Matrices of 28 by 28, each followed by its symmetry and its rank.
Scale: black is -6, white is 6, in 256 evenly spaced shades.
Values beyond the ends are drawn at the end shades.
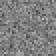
neither, full rank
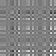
symmetric, rank one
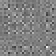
symmetric, rank three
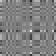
symmetric, rank one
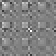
symmetric, rank three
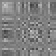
symmetric, rank three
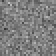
neither, full rank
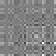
symmetric, rank three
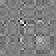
symmetric, rank three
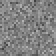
neither, full rank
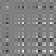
symmetric, rank one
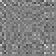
symmetric, rank three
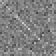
symmetric, full rank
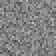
neither, full rank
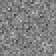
symmetric, full rank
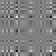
symmetric, rank one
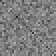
symmetric, full rank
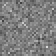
symmetric, full rank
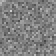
symmetric, full rank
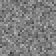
neither, full rank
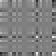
symmetric, rank one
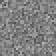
symmetric, full rank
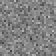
neither, full rank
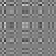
symmetric, rank one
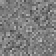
symmetric, full rank
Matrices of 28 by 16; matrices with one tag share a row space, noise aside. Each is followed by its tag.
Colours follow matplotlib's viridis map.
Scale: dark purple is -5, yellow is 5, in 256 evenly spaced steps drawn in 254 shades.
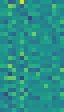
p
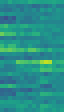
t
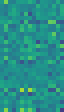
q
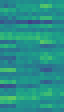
t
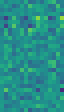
q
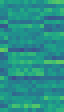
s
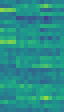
t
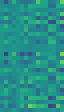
q
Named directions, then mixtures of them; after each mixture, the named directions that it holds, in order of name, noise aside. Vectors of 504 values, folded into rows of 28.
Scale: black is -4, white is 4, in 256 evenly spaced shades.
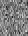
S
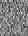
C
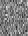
S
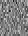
C, S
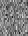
S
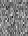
C, S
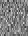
C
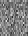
C, S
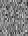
S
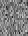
S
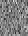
C, S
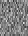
C
